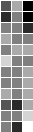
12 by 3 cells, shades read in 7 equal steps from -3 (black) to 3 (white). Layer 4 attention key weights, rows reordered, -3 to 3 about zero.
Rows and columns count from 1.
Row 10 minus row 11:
-1 -2 -1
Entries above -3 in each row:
2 2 3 3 3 3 3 3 3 3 3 3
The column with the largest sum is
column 3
